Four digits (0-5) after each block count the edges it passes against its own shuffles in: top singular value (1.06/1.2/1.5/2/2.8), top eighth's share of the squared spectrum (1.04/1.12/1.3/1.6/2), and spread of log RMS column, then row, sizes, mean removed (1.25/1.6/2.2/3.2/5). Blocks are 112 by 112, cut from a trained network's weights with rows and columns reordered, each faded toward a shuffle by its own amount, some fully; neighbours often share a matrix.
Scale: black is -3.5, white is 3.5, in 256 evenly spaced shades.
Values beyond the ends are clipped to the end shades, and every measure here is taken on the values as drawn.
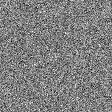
0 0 0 0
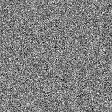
3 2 0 1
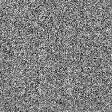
3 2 0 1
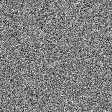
0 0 0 0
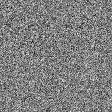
0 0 0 0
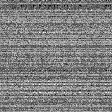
5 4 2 3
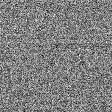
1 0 0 0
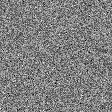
0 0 0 0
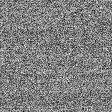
2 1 0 0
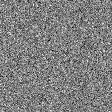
2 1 0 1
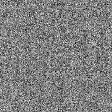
3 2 0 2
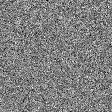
0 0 0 0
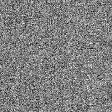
3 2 0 2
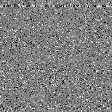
4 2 0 2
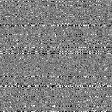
5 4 0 4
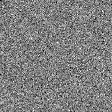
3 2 1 0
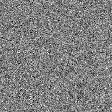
3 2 1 1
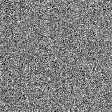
2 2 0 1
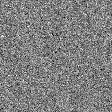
2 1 0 0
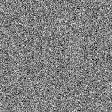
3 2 0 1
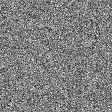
1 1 0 0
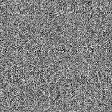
3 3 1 2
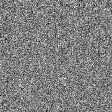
2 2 0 1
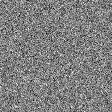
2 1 0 0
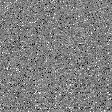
3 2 0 1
